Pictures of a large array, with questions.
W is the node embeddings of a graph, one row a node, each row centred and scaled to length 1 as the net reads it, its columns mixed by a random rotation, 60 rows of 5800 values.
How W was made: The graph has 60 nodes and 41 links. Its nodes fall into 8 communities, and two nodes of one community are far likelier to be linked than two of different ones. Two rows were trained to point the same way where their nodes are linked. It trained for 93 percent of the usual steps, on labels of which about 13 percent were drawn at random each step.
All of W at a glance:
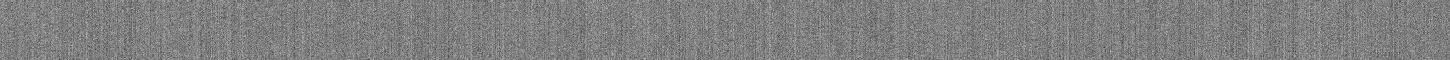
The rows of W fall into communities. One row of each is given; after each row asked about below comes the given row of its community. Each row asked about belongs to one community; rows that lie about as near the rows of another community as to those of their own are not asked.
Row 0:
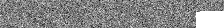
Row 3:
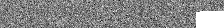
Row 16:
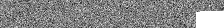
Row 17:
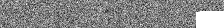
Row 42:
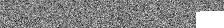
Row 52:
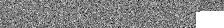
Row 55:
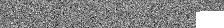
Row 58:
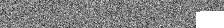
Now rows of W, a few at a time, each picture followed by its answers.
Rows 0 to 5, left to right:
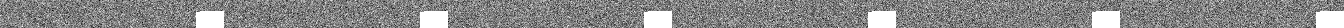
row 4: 52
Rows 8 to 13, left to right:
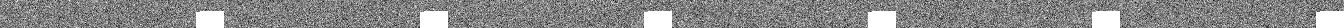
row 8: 17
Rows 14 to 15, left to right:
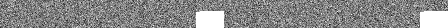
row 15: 3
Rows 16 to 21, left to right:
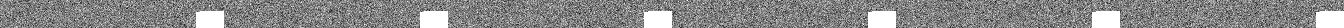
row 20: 42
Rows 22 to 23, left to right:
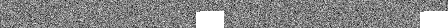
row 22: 0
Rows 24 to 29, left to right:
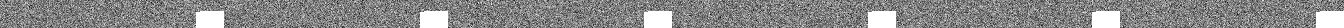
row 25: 52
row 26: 3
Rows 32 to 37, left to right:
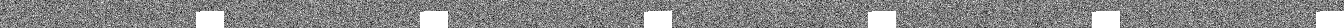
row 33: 58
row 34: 0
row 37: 0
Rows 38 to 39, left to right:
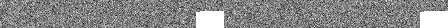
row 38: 55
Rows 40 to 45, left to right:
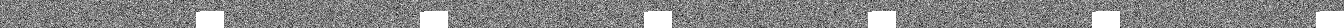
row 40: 42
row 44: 17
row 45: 16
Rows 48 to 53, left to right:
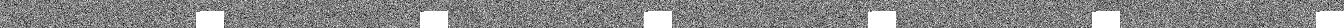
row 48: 17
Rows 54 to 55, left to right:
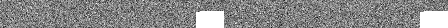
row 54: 52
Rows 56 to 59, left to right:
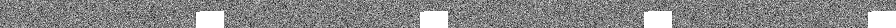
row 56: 55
